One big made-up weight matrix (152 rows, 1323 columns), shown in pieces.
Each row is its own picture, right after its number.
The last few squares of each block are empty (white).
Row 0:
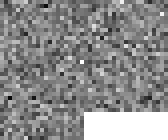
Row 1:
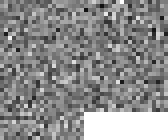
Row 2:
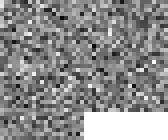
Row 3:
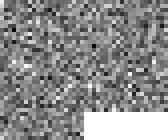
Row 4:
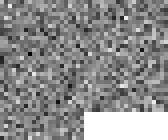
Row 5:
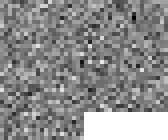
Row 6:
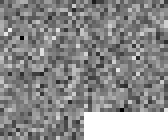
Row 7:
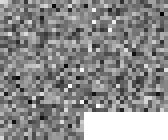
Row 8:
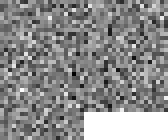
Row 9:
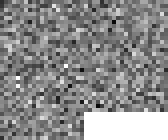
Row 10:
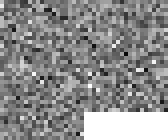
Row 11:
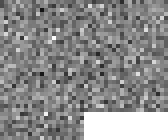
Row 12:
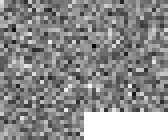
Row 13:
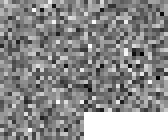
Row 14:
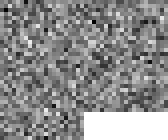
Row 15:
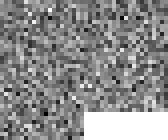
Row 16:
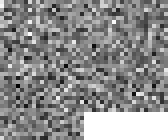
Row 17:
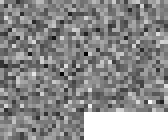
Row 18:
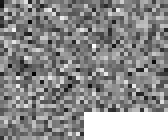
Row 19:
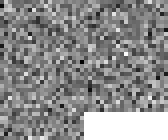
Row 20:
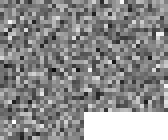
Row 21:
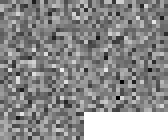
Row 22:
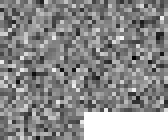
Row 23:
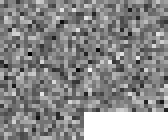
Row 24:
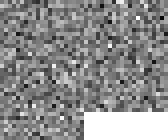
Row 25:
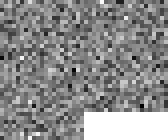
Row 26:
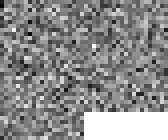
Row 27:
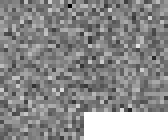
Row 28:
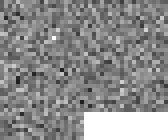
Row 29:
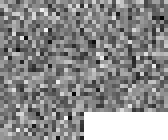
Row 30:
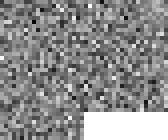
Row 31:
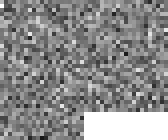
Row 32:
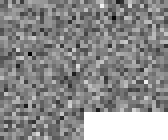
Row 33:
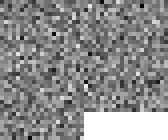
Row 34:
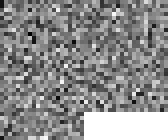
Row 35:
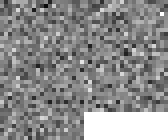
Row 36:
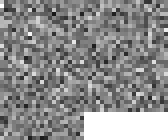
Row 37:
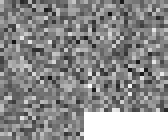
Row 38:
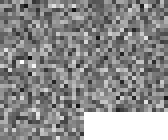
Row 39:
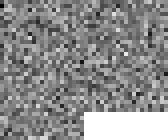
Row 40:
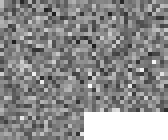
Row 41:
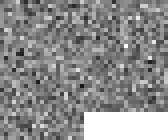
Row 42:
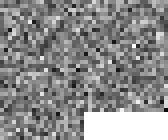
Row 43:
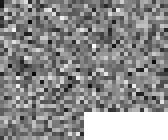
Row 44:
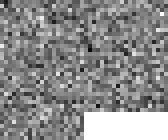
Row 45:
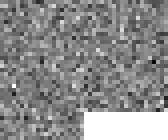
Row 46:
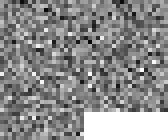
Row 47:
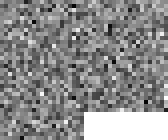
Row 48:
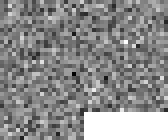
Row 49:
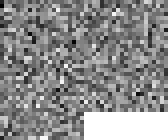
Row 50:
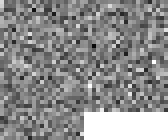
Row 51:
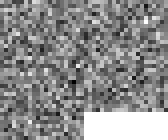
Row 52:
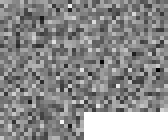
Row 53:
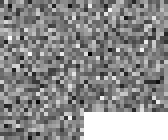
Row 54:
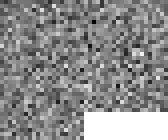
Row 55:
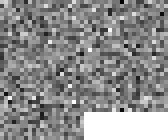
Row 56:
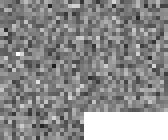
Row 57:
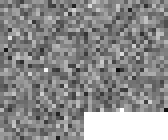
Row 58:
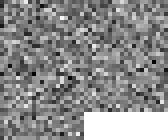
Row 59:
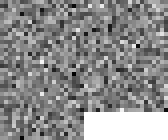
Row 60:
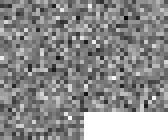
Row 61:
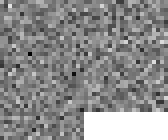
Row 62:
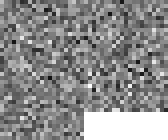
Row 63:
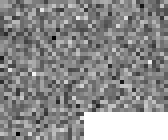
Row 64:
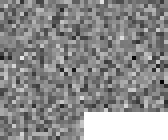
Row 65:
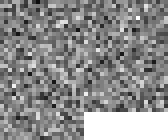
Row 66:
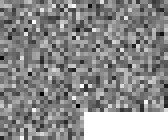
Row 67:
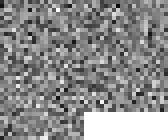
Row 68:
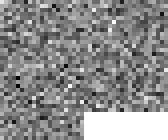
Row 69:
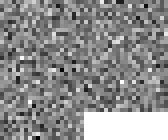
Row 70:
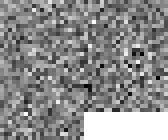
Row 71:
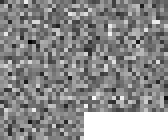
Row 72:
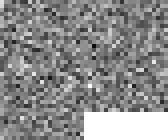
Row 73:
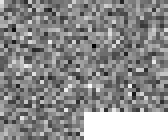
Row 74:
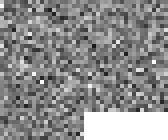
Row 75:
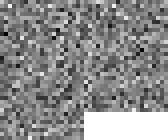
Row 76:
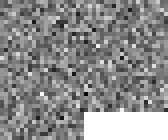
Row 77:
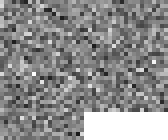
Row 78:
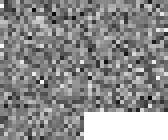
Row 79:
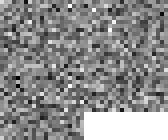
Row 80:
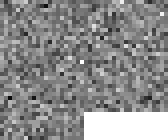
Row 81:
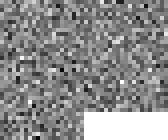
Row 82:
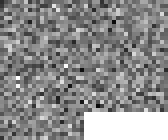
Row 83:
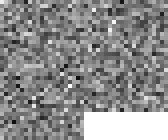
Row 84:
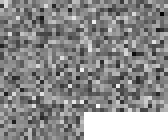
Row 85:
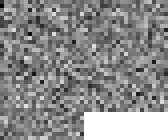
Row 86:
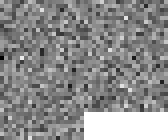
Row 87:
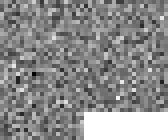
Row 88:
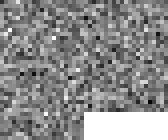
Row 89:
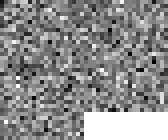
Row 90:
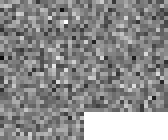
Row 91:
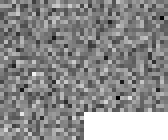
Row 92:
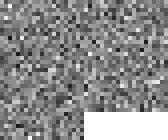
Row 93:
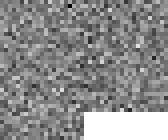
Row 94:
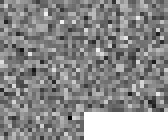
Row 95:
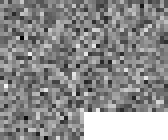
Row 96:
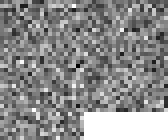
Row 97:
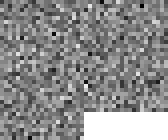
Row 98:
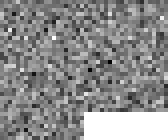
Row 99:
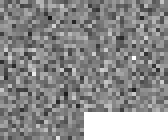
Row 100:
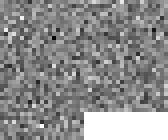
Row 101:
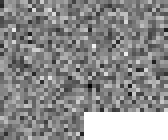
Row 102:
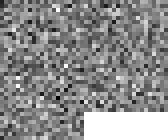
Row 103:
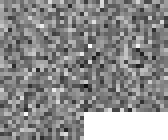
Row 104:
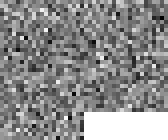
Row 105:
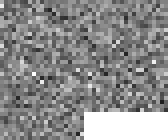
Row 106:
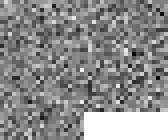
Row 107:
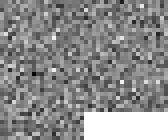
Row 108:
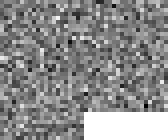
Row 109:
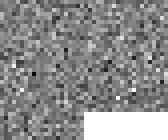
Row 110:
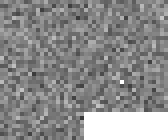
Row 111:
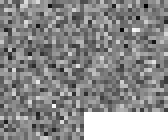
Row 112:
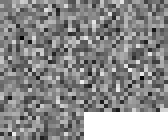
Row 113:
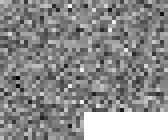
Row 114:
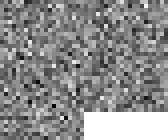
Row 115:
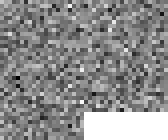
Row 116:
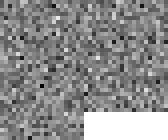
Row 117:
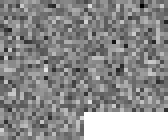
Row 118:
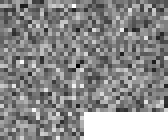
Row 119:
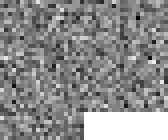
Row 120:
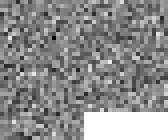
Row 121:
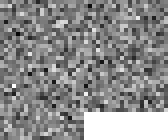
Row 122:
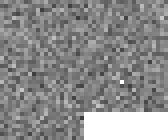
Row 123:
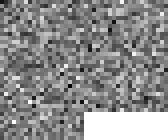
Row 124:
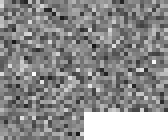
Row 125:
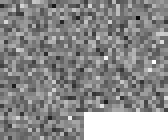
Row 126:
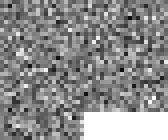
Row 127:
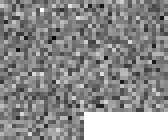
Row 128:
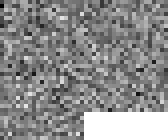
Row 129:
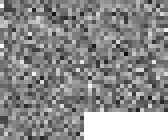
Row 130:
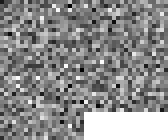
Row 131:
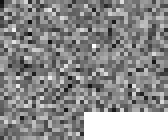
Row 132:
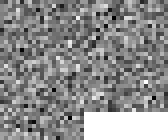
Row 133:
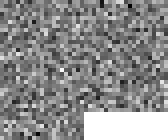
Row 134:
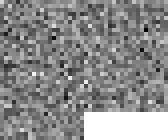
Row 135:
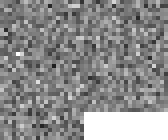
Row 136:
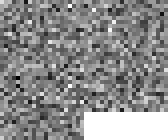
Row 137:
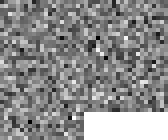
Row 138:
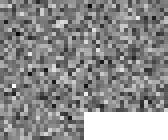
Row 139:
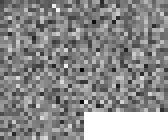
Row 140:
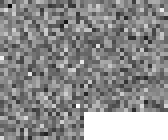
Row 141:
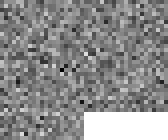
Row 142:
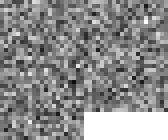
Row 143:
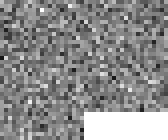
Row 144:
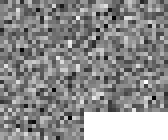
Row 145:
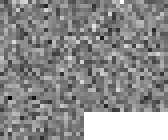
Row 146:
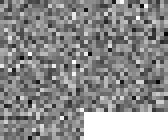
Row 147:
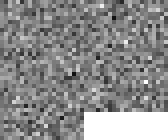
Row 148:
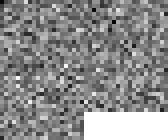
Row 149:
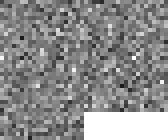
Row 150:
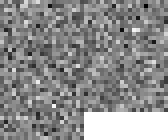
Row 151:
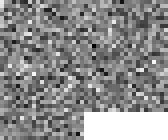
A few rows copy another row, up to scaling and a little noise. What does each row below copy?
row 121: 138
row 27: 93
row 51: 142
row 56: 135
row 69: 81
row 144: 132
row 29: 104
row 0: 80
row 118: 96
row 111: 150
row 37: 62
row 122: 110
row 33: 97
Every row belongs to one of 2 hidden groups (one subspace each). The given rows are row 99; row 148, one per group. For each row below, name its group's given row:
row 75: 99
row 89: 148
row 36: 148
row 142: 99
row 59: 99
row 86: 99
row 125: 99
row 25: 99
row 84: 148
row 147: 99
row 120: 99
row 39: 148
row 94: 99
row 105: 148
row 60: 99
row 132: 99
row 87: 99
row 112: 148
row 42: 99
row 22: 99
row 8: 99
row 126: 99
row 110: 99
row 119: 99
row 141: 99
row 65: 99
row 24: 99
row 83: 148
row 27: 148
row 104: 99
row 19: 148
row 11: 99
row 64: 99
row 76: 99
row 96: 99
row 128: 148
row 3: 148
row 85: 148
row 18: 148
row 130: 148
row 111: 99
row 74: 148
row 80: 148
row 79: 148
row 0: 148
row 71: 99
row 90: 99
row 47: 99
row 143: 99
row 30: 99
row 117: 99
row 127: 99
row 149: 99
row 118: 99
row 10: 148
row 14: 99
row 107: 99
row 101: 148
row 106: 148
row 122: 99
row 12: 148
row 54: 148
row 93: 148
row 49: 148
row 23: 99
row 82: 148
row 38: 99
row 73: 148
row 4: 99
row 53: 99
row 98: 99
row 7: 148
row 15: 99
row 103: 148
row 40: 148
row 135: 99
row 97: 99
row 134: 99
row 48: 99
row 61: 99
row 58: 148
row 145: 148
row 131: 148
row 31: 148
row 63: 99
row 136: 148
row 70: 148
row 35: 148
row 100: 99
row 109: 99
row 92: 99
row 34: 148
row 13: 148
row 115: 148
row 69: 99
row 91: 99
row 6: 99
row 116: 99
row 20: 99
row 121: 99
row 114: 99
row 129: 148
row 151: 148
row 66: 99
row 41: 99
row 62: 148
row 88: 99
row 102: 148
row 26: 148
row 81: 99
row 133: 99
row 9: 148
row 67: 148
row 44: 148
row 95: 99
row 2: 148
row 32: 99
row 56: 99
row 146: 99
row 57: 99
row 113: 148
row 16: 148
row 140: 99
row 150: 99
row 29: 99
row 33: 99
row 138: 99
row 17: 99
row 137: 99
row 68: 148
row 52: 148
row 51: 99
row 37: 148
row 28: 99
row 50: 148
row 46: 148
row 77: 148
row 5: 148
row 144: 99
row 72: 148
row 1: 99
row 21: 99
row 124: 148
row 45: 99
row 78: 148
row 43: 148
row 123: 148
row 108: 99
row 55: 148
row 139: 148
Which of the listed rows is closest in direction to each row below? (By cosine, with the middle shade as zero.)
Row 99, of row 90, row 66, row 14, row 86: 66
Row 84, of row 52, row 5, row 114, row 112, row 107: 52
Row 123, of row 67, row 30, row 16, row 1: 67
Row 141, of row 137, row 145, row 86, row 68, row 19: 137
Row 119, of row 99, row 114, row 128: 99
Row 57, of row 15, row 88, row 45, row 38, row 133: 133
